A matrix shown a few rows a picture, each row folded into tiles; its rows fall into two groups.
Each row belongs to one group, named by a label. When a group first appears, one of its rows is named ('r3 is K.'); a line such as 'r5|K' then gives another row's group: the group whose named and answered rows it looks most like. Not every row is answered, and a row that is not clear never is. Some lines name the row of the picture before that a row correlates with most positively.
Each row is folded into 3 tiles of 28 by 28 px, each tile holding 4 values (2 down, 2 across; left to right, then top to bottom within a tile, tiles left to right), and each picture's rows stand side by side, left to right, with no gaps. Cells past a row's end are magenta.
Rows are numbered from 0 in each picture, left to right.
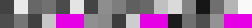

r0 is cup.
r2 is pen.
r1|cup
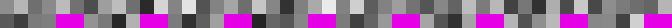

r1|cup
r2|pen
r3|pen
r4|pen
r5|cup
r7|cup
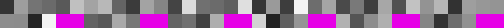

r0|cup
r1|pen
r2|cup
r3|cup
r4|cup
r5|pen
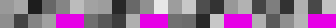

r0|pen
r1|pen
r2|pen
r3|cup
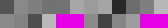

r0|cup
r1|pen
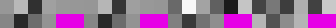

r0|pen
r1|pen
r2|cup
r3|cup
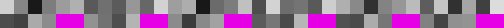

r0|pen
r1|cup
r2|pen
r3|cup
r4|pen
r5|cup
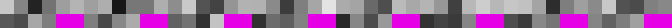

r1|pen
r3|pen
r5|pen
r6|pen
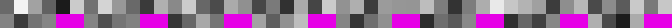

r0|cup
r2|pen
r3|cup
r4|pen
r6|pen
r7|cup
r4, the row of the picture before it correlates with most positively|1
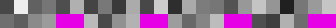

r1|cup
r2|cup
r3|pen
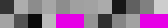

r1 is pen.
